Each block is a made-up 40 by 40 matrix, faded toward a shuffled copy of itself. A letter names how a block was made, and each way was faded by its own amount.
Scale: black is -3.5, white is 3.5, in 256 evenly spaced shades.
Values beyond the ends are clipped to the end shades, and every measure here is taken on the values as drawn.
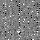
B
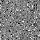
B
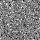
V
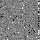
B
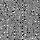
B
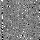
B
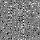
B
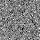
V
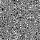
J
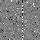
B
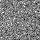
V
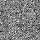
V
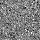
V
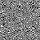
B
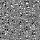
B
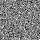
V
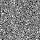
V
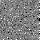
B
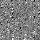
J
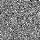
V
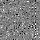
B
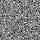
V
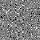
B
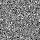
V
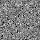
V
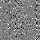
B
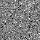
J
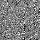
J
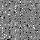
B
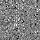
J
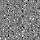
B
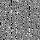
J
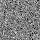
V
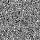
V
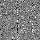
J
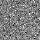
J
